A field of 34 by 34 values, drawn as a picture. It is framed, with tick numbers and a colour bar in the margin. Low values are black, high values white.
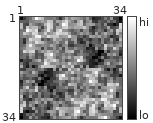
No row or column stands out. There is no overall slope. A half turn leaves it unchanged. There are no regular stripes. The values follow a bell shape. The texture is blotchy.
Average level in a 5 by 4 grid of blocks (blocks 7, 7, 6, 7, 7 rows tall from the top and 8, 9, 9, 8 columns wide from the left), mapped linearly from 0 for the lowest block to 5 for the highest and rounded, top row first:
4521 | 3301 | 1331 | 1033 | 1254
